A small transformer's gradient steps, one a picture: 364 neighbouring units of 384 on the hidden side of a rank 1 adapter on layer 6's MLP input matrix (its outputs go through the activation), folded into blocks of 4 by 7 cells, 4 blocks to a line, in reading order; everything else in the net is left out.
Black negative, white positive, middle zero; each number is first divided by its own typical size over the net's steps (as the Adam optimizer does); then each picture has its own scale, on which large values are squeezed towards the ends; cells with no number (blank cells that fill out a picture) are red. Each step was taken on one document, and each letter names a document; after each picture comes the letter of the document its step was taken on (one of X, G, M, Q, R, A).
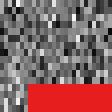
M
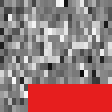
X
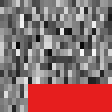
X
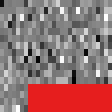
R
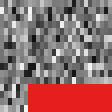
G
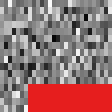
G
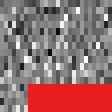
R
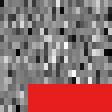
R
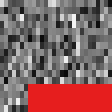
M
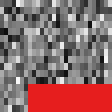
M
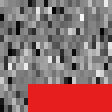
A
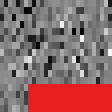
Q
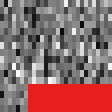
X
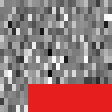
R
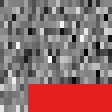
R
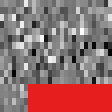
Q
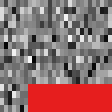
G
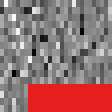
Q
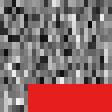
M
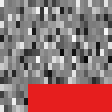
A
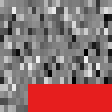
R
